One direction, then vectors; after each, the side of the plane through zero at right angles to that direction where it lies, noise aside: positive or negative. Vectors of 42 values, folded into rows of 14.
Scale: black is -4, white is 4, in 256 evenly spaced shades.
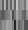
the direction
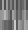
negative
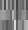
negative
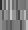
negative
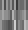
negative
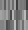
negative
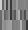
positive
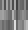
negative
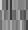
positive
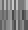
positive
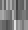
negative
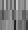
positive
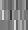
negative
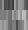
negative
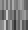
positive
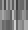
negative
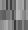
positive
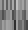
positive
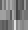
negative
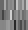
positive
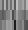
positive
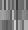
negative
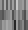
positive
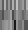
positive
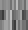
positive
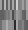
positive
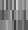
positive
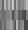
positive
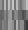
positive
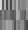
positive
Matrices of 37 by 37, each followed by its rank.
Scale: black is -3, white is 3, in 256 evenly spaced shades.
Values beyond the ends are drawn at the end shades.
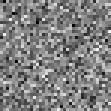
full rank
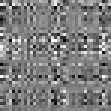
three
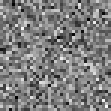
full rank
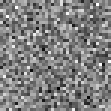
full rank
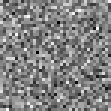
full rank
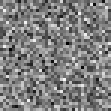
full rank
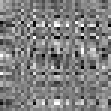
three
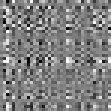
three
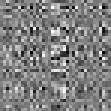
three
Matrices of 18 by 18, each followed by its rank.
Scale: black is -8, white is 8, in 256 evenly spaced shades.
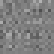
three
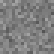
full rank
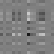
one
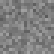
full rank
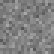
full rank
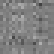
three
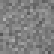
full rank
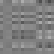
one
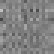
three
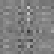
three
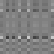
one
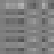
one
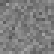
full rank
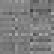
three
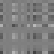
one
